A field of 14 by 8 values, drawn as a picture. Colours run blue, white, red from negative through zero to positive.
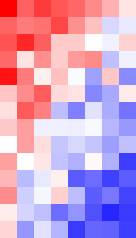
Values rise toward the top left. The ninth with the lowest average is the bottom right. The halves do not mirror each other. The ninth with the highest average is the top left.
